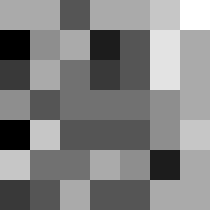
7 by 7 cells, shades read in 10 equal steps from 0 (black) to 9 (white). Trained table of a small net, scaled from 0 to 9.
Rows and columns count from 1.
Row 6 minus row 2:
7 -1 -2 5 2 -7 0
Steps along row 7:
up up down same up same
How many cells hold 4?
6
